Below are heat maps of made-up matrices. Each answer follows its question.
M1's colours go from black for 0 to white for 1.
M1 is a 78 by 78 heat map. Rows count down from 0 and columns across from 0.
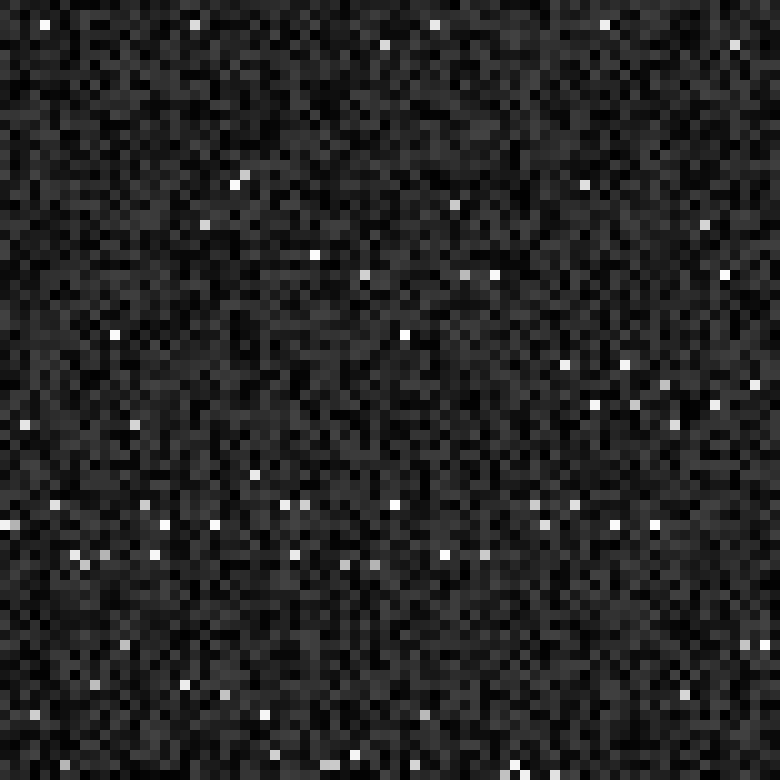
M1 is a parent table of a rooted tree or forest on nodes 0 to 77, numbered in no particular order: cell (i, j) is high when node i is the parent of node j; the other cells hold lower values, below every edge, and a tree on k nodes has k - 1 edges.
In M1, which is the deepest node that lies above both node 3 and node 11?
33
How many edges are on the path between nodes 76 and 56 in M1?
11
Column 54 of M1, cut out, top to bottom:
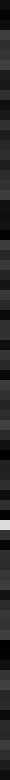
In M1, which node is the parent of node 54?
52
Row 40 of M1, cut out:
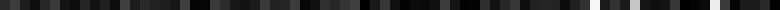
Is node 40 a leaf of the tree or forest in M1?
no
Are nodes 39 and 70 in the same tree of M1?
no
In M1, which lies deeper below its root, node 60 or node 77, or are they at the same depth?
node 60
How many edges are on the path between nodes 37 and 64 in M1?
13
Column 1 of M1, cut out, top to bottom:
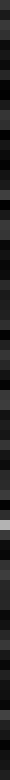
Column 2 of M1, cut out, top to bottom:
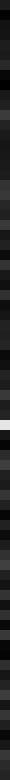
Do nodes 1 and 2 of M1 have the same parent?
no
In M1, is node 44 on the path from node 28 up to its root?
no
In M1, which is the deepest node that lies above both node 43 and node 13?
42
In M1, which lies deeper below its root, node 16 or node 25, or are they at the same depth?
node 16
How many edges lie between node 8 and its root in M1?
13
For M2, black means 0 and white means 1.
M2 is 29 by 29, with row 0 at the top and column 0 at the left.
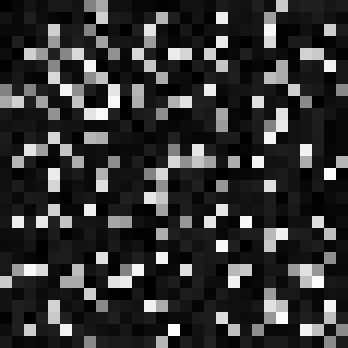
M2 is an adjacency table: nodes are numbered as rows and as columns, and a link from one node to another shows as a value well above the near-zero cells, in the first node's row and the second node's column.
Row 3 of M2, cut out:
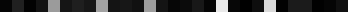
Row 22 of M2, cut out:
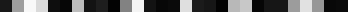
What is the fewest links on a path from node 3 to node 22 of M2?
1
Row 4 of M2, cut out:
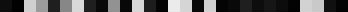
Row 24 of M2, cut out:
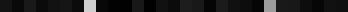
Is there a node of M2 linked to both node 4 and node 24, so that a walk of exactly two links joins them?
no
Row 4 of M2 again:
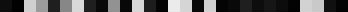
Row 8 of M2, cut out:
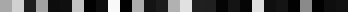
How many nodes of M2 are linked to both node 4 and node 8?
7
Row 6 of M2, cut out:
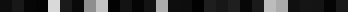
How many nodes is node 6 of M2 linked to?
6
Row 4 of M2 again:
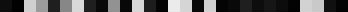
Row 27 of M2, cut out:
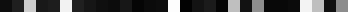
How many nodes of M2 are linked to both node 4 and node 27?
5
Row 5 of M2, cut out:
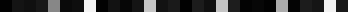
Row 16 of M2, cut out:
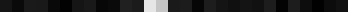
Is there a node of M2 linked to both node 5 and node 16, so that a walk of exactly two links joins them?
yes
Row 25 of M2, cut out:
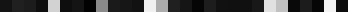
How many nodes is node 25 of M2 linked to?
7
